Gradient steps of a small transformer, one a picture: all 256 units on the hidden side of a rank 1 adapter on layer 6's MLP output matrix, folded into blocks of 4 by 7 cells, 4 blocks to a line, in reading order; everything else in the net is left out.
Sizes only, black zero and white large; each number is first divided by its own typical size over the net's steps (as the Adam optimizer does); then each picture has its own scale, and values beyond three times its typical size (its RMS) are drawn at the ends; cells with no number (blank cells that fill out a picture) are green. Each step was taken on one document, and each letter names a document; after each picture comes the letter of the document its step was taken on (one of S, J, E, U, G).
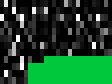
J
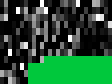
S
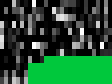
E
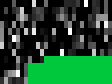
E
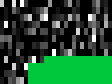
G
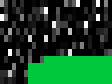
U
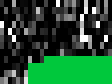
E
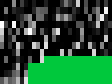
E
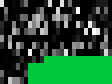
G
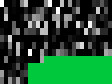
G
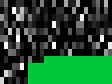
J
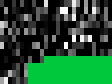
E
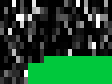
J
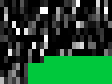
U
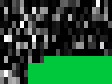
U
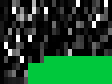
J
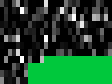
U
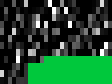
S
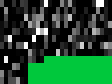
S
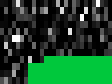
U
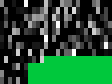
S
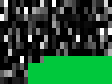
J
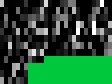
S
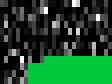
J
